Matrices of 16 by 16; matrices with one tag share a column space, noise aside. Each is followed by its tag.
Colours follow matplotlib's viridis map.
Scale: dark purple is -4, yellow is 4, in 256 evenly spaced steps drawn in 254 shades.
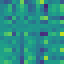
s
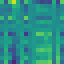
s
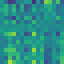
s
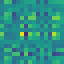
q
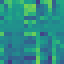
s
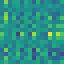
q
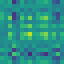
q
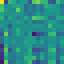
s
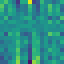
s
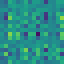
q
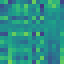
s
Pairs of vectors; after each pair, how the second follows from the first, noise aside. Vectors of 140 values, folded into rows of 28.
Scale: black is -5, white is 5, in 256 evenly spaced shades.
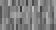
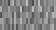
sign-scrambled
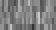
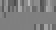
partly zeroed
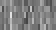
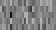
sign-scrambled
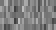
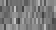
sign-scrambled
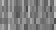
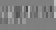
partly zeroed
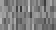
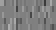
partly zeroed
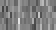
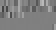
partly zeroed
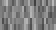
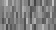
sign-scrambled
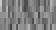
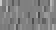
partly zeroed
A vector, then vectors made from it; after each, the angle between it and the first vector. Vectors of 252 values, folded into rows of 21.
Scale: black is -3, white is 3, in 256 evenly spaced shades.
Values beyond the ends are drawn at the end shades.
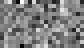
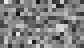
partly aligned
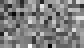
orthogonal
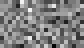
partly aligned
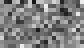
nearly opposite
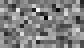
orthogonal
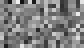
nearly opposite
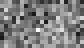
partly aligned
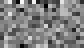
nearly parallel
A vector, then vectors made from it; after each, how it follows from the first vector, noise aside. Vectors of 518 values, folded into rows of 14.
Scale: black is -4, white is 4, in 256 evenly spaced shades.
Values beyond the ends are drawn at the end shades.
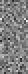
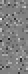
partly zeroed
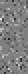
partly zeroed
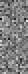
sign-scrambled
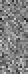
sign-scrambled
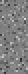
partly zeroed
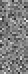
sign-scrambled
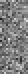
sign-scrambled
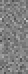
shrunk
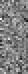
sign-scrambled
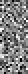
scaled up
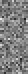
sign-scrambled
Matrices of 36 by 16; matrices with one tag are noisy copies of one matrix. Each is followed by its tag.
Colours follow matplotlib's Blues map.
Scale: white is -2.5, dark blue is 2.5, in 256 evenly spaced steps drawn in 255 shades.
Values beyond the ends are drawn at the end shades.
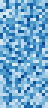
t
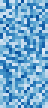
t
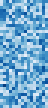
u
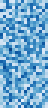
t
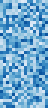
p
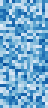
u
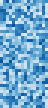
u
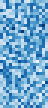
t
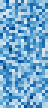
t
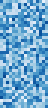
p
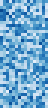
u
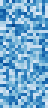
u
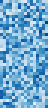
p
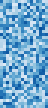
p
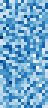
t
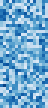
u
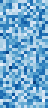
p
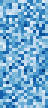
p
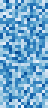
t
